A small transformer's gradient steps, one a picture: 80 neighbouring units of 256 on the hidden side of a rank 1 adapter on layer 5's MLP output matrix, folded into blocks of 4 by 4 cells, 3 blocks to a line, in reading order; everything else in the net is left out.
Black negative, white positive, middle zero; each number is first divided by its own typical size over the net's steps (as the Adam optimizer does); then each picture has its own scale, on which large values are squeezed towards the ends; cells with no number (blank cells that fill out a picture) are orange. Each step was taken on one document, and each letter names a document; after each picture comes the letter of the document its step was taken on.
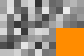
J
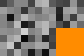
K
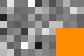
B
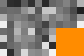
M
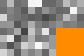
B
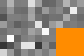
B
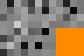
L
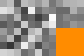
J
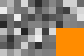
J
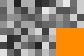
M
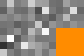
B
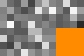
M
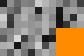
K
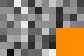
K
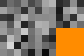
K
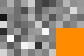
B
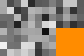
J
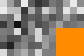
J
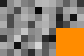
K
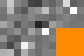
B
